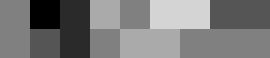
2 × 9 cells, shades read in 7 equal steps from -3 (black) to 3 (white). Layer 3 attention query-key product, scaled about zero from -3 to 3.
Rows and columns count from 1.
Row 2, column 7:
0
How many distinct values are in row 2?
4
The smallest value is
-3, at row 1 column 2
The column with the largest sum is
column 6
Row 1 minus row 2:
0 -2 0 1 -1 1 2 -1 -1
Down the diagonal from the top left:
0 -1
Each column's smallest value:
0 -3 -2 0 0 1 0 -1 -1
